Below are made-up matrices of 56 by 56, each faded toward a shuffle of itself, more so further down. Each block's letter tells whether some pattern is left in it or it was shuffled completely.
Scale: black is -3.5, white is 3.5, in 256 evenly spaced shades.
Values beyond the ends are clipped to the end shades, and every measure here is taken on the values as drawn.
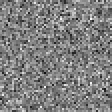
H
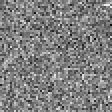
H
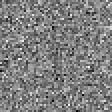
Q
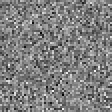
Q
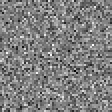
H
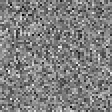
Q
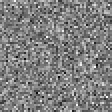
H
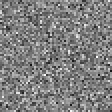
H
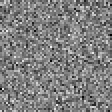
H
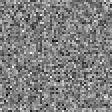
Q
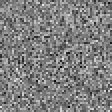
Q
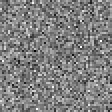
H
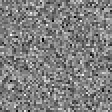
H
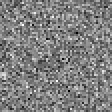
Q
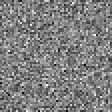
Q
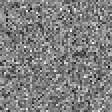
H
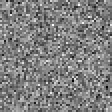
H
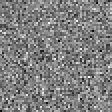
Q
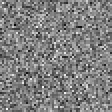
Q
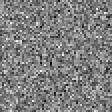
H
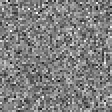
H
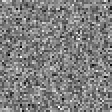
Q
